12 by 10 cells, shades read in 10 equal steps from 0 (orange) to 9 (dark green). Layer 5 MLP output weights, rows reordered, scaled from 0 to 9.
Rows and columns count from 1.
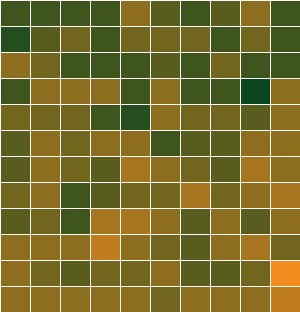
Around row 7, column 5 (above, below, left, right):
4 5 6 4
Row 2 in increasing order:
5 5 5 5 5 6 7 7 7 8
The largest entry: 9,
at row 4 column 9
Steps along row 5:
same same up up down up same up down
